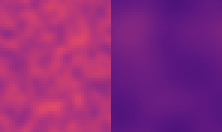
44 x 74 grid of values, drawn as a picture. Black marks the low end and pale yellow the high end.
It is made of 1 by 2 panels. Panel 1,1: middling, blotchy, faint in contrast. Panel 1,2: low, smooth, faint in contrast.
